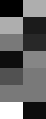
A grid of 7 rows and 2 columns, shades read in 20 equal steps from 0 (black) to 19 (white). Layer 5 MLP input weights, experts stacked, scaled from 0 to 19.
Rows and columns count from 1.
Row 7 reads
19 1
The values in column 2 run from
1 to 13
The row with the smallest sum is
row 4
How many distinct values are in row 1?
2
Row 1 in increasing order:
0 13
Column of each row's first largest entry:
2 1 1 2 2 1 1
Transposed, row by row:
0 13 9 1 6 9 19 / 13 2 3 10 9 9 1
